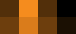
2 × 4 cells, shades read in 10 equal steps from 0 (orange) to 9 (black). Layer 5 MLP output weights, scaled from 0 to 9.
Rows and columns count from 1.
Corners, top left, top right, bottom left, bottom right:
6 9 5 8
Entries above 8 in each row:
1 0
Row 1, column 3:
6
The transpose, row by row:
6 5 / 0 1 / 6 5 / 9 8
